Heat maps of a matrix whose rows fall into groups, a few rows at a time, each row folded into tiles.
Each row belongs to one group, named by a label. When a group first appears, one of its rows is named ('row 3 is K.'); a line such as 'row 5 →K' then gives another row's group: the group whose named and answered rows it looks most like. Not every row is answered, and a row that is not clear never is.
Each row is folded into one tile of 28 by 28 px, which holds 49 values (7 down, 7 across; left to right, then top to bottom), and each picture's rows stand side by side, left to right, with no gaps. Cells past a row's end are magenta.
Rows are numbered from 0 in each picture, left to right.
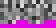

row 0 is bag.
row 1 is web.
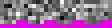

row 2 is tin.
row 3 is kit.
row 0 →bag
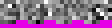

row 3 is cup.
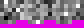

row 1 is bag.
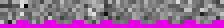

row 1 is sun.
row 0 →bag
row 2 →tin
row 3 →sun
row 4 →tin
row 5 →tin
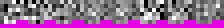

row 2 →web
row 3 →sun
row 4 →sun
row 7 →kit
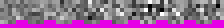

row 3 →tin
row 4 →sun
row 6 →sun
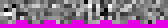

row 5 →sun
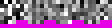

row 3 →sun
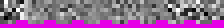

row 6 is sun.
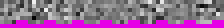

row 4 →sun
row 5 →web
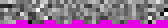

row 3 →web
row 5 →cup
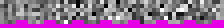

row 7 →tin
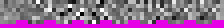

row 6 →tin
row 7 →tin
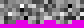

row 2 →cup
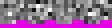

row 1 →kit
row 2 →bag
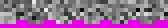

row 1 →tin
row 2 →cup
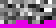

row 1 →web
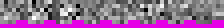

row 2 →sun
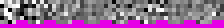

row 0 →sun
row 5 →kit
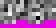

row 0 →kit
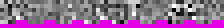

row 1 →kit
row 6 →kit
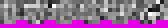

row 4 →kit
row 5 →sun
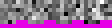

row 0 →sun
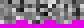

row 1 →bag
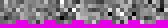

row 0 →tin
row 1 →sun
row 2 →tin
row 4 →sun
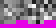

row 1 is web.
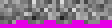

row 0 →cup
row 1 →tin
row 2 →tin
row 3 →sun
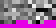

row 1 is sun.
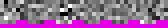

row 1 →kit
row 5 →cup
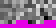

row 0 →bag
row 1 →web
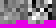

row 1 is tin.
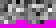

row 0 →kit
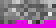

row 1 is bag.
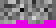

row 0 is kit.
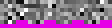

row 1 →bag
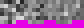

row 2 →kit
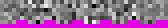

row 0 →cup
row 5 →bag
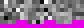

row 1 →sun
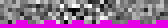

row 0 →sun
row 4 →tin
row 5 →kit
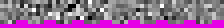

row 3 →tin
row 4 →cup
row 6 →tin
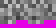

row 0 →web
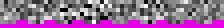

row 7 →web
